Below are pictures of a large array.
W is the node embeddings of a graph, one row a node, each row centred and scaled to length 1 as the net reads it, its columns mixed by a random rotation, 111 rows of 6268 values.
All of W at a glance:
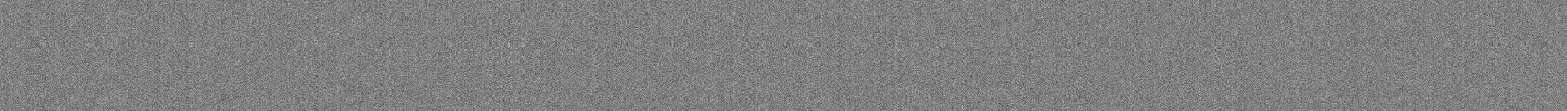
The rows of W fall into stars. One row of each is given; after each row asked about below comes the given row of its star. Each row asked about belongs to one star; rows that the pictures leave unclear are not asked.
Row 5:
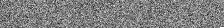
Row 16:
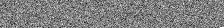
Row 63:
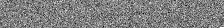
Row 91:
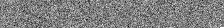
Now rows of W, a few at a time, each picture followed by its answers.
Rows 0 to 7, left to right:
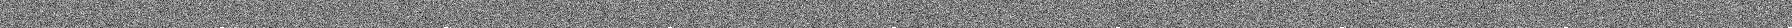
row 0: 5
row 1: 16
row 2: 16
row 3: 5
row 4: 5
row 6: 5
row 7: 16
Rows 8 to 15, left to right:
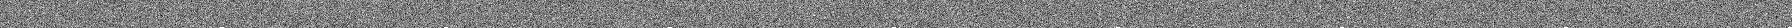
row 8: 5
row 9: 63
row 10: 5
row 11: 63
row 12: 91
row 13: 16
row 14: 91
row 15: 63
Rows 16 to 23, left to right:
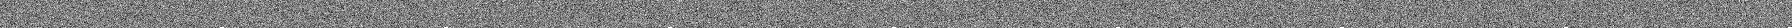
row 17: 16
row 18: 16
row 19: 91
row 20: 91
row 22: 91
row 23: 5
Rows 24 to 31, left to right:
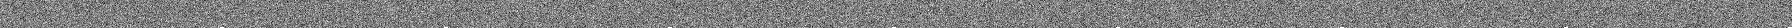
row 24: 91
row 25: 16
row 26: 63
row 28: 63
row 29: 91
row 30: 16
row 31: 63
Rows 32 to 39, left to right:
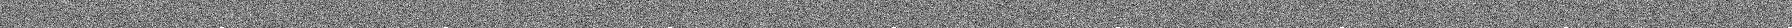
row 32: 63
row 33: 91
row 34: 91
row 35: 63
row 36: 5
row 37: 16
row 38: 16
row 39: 91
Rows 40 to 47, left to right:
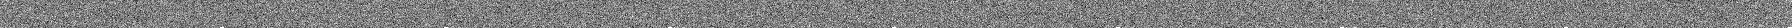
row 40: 16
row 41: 63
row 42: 16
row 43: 16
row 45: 16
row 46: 16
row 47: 5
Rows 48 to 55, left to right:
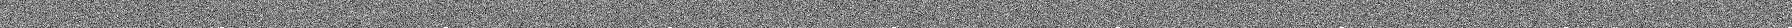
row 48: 91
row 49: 63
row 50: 63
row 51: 91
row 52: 5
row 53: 5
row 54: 5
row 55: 63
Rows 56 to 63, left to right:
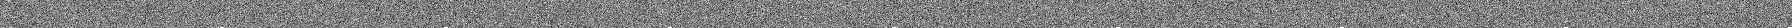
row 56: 91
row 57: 16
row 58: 63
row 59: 16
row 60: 5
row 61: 5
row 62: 5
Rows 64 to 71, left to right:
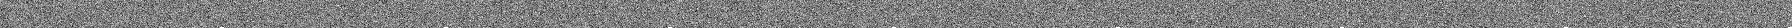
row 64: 63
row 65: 5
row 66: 16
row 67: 91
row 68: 5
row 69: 16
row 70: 5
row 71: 16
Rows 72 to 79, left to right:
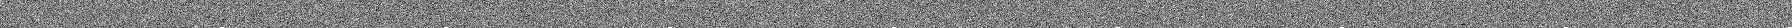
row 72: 63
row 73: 16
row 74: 5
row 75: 63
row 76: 91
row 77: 5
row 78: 63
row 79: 5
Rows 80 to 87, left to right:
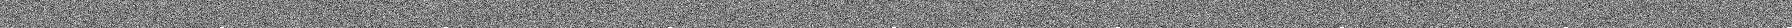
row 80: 16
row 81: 5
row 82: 5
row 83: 16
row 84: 91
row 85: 16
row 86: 5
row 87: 5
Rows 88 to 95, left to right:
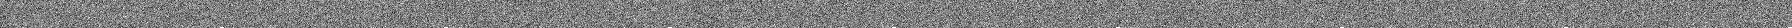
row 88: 63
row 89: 63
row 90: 16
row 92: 63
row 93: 16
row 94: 91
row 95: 16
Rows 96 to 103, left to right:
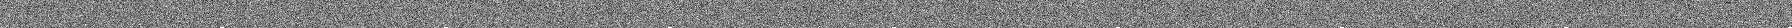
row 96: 16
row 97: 91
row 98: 91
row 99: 91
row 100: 5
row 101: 91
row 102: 63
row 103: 5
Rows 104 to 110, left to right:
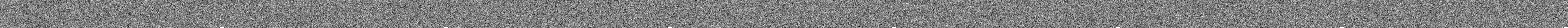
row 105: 63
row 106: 5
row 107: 63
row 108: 63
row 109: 5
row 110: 91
